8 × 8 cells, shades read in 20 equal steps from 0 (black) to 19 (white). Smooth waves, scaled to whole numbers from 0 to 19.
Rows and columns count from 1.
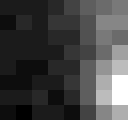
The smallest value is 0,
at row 8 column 2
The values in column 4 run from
1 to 4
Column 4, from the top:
3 4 3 2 3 2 1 2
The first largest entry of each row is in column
8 7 7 8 8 8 8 8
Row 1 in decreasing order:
9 8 7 5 3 2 2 2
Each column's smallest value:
1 0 1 1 1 5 8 8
